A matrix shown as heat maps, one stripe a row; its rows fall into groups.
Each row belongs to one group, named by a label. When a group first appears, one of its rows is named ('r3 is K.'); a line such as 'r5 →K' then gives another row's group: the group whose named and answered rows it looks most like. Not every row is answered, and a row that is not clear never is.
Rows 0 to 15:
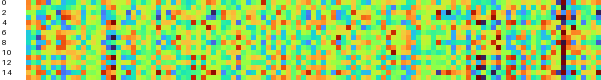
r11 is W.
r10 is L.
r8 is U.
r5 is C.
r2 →U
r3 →U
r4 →W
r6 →L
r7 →L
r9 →L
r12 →L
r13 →W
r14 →C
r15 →W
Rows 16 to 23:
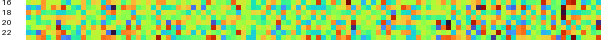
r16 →C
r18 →W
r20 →U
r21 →C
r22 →L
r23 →C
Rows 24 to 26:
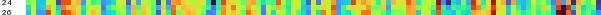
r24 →U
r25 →U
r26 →U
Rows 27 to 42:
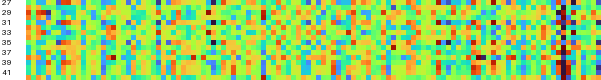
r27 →U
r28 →W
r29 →C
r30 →C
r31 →U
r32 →W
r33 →C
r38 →W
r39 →U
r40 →U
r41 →U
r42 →C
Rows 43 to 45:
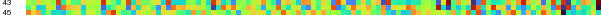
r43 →C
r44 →U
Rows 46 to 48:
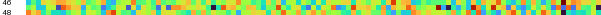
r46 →L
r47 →U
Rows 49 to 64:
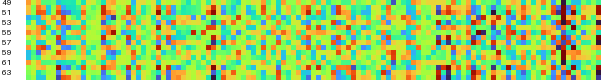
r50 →C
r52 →L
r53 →U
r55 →W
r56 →C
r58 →C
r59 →L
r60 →L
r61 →W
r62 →C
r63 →U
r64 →U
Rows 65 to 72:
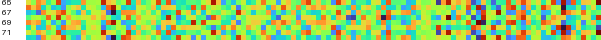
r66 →W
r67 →L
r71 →C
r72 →L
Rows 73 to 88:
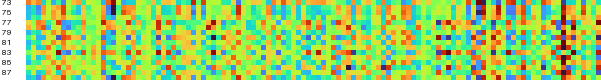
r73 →W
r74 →L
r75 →L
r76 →L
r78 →C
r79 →L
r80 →U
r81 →L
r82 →U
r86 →C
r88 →L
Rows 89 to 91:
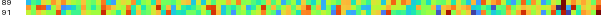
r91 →C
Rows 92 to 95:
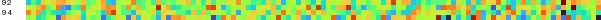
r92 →L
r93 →C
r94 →W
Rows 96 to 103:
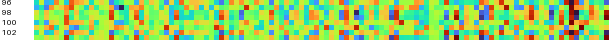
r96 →U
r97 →L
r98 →C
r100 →L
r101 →C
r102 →U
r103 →C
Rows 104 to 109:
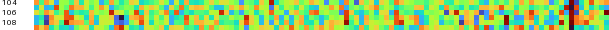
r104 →C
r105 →U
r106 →C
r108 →L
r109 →W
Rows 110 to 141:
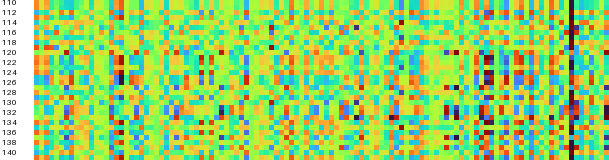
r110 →W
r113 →W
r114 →L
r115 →C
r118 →L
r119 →C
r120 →C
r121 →W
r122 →W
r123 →W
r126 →L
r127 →U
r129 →L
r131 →U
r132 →U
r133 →C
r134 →W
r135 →L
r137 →U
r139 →U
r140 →L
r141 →W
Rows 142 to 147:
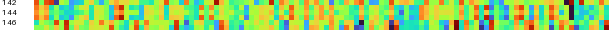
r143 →W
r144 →W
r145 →W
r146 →C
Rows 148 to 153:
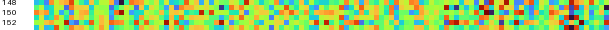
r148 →L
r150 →W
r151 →U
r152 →C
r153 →U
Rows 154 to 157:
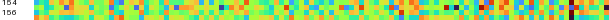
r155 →U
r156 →L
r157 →W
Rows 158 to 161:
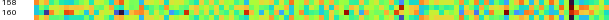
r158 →W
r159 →L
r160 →L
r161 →W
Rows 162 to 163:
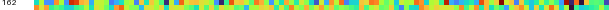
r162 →U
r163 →W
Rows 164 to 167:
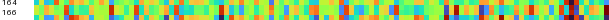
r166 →C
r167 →U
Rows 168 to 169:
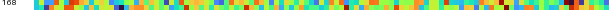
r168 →U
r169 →L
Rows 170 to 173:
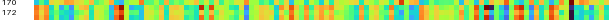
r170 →L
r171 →W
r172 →W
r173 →W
